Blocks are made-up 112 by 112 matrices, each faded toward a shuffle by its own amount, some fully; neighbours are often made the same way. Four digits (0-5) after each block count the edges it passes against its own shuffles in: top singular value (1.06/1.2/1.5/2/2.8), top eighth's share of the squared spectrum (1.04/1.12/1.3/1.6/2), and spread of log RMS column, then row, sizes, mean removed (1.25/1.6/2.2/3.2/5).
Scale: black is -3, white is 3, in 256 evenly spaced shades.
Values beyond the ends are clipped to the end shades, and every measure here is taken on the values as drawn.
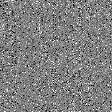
3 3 2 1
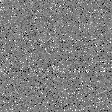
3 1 0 1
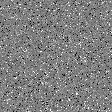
0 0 0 0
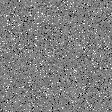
2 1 0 1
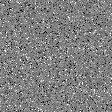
2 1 0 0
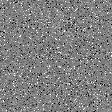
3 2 0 1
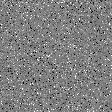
2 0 0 0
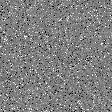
1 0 0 0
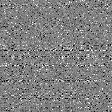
4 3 1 3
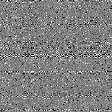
4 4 1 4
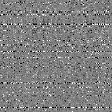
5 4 2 4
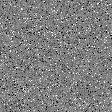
2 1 0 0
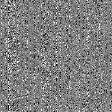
2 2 4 0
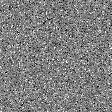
0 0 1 0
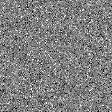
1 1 2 0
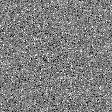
0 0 0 0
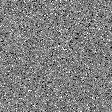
0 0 0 0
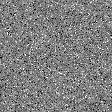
0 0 0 0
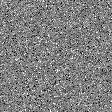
0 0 0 0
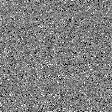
0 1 0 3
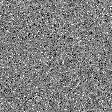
0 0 0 1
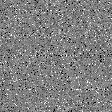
1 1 0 2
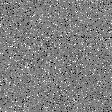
3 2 0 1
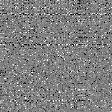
4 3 1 3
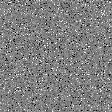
3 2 0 1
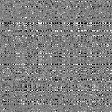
5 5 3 4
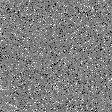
2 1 0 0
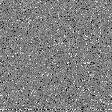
3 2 0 1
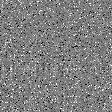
3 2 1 1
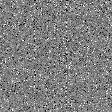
1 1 1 0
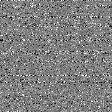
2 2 0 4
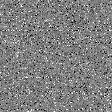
1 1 0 2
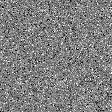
2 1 0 0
